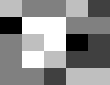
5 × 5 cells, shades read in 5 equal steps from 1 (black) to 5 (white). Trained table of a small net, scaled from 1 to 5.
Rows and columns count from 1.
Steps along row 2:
up same down same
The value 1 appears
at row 2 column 1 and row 3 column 4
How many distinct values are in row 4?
4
